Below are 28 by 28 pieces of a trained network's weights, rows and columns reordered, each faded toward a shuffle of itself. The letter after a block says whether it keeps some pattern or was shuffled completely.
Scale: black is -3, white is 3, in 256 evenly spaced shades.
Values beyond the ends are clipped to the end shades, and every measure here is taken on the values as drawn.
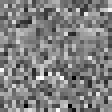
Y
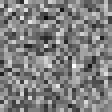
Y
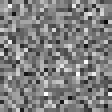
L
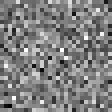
L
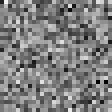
L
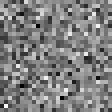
L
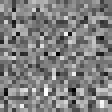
Y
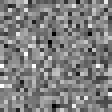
L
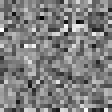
Y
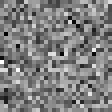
L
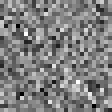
L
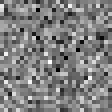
L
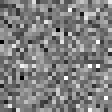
L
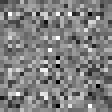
Y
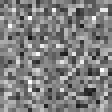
Y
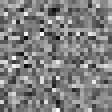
Y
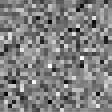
L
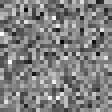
L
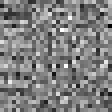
Y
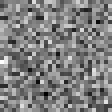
L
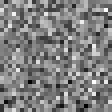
L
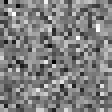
L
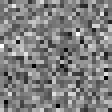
L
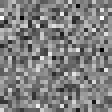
Y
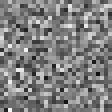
L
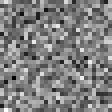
L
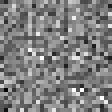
Y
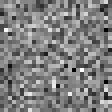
Y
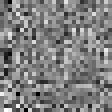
Y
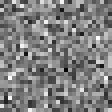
L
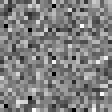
L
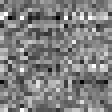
Y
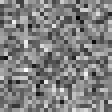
L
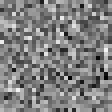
L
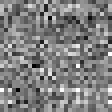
Y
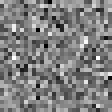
L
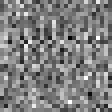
Y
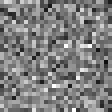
L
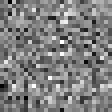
Y
